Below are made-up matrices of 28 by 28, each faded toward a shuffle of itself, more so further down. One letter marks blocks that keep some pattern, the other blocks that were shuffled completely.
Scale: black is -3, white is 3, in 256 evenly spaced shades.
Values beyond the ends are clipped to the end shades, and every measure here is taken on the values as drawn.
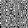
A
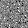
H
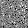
H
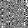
A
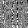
A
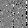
A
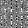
A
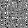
A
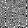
A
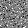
H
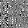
A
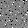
H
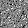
H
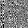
A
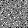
H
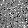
H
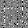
A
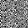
A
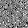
H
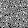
H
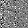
A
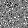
H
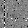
A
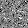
H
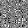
A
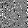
A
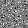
H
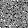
H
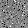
H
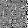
A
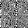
A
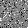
H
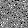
H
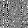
A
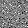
H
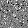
H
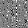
A
